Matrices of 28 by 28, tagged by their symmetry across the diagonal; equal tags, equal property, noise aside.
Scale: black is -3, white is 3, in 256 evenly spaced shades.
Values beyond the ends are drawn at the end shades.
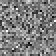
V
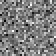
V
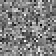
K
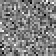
K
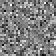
K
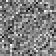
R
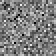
R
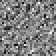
R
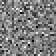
V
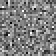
K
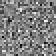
K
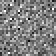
R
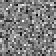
V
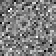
R
